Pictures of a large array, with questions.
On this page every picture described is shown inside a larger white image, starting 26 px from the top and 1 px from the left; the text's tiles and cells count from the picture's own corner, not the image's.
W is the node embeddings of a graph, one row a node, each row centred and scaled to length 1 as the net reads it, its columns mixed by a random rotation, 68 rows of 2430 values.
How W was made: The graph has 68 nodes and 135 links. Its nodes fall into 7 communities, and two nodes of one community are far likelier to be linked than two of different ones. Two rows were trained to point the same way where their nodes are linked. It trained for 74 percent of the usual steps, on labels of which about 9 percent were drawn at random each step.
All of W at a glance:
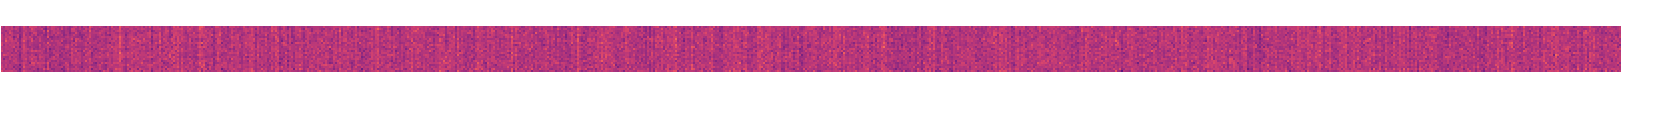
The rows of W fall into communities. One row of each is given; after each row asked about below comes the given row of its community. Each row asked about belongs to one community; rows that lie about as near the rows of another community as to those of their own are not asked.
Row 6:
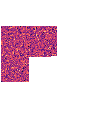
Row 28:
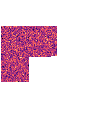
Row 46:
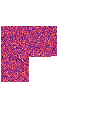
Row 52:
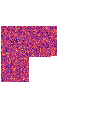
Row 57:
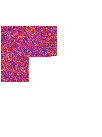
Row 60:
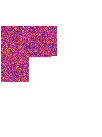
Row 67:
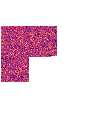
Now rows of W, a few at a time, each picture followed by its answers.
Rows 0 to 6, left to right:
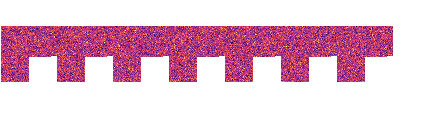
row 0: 46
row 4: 60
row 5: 67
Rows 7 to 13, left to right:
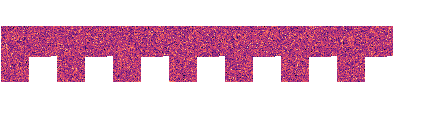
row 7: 57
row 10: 60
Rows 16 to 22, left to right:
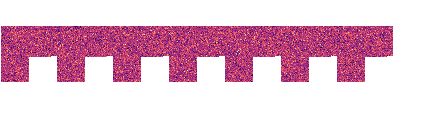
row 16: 57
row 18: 28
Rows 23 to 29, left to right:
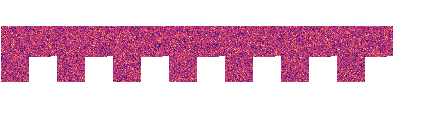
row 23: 28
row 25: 57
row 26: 52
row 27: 67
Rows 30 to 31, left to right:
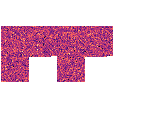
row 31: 57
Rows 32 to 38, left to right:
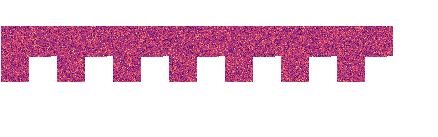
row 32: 57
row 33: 67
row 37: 60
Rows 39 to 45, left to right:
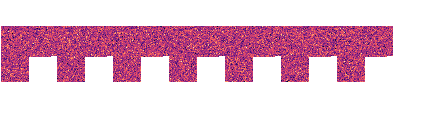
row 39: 46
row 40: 28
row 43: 67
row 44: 57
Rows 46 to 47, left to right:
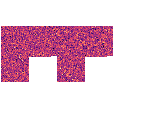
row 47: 46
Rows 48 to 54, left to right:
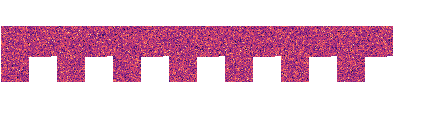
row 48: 6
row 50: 28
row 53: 60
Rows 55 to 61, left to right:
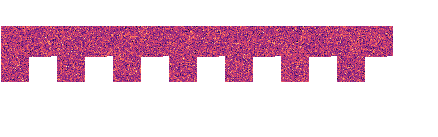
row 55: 60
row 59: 46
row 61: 46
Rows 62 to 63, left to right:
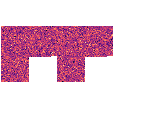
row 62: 28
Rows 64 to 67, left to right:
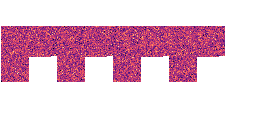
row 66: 28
